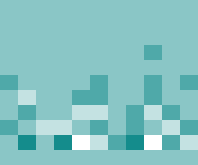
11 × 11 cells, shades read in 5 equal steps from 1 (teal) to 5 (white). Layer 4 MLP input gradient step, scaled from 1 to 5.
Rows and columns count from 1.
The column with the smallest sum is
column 8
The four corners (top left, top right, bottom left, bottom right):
3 3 3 3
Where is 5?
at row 10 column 5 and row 10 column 9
